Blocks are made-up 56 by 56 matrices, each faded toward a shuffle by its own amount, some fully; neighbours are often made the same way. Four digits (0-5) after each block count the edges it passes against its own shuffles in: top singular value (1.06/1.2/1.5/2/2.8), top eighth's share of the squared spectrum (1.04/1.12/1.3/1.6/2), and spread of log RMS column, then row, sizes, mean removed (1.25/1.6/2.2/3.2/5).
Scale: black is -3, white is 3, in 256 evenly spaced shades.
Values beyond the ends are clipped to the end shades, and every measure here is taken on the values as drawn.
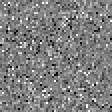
0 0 0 0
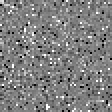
1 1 0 0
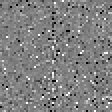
2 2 1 1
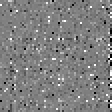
3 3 1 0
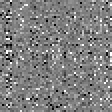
3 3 2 2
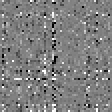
3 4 3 2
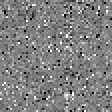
2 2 1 0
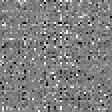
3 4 2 2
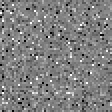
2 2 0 1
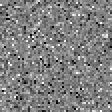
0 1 0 0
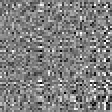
4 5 3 3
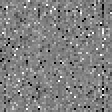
3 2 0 0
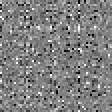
4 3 2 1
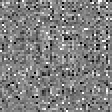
4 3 1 2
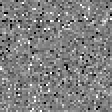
1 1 0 1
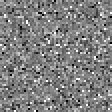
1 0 0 1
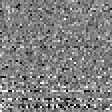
2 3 0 3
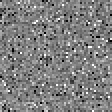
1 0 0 0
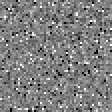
0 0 0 0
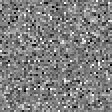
0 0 0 1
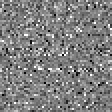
1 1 0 2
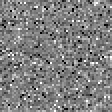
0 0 0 0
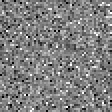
0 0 0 0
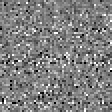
1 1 0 2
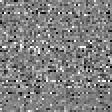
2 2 0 3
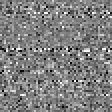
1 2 0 3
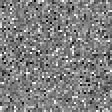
0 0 0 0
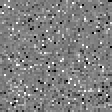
1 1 0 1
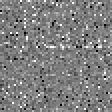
2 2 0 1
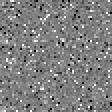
1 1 0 0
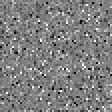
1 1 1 0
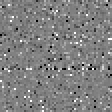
3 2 0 1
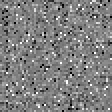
2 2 0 0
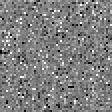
1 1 0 0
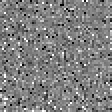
2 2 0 0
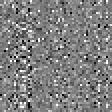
4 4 3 1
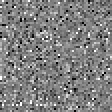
3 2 1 1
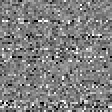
2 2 0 3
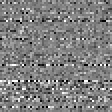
2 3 0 4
